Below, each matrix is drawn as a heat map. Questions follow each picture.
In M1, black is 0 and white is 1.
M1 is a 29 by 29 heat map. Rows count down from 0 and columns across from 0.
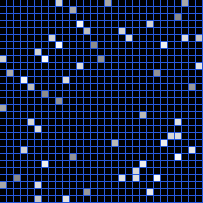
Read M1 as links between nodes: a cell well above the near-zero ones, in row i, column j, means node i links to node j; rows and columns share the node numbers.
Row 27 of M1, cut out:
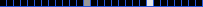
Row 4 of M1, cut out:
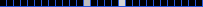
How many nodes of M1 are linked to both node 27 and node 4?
1
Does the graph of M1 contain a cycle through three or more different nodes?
no
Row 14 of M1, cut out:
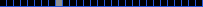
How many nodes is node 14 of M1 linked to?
1
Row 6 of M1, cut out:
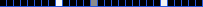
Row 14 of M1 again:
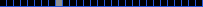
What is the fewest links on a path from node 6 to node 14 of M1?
2
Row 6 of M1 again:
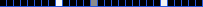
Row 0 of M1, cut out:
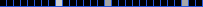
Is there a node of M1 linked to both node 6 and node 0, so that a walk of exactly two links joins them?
yes
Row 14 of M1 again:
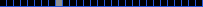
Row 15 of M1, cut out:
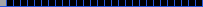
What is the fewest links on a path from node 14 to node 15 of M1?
3
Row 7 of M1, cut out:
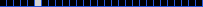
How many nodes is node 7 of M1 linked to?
1
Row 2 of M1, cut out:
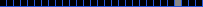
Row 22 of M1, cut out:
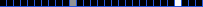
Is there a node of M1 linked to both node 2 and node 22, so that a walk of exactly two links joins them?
yes
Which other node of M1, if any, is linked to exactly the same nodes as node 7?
node 18
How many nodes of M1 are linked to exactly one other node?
9
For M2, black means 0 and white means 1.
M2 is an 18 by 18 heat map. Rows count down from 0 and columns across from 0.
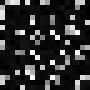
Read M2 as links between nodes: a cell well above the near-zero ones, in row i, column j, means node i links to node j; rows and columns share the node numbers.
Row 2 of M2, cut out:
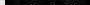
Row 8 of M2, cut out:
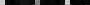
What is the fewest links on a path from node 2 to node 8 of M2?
2
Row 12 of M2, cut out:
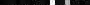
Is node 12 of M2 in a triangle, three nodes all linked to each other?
no
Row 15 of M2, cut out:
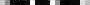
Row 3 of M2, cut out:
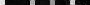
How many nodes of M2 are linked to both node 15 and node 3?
3
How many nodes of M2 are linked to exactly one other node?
1
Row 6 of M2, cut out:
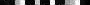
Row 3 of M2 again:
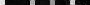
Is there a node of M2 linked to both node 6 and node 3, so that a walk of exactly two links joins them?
yes
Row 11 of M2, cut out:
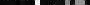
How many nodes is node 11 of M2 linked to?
4
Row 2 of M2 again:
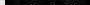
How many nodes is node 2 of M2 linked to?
1
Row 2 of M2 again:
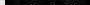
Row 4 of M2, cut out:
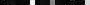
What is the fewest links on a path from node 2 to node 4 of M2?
4
